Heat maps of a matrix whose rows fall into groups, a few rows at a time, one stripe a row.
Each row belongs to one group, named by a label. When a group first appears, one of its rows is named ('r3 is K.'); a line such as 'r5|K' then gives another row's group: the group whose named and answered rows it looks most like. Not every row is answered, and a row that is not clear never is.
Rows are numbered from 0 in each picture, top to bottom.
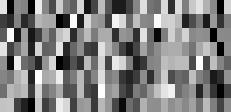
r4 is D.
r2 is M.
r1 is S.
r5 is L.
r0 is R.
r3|R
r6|L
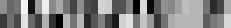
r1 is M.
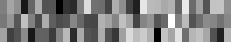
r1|M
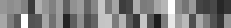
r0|L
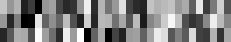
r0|D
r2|L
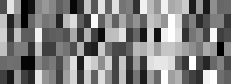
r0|D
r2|S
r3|R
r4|S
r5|S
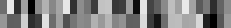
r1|M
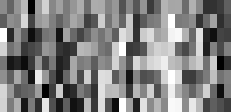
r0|L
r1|L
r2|D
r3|D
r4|S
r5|S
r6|R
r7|D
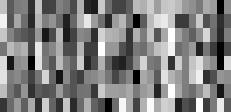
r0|R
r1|D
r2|R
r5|D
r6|R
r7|D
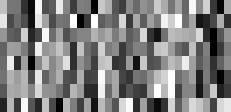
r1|S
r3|L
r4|M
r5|L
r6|L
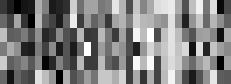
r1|S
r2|R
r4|R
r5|S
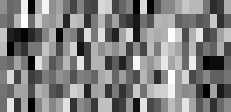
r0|M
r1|L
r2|D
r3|S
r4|L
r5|M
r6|L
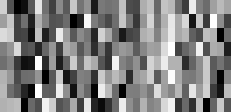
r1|D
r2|R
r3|D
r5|R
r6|R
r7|D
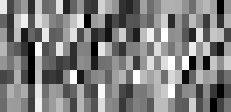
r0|R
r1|L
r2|D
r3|R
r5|S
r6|L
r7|L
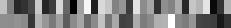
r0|R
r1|L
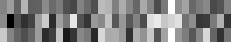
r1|S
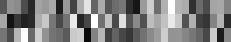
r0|D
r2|L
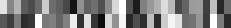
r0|D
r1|S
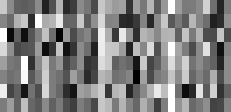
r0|R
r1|L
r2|D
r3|R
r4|M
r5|M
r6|D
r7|M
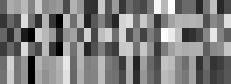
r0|L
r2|S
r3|M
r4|L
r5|L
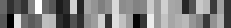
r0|S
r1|D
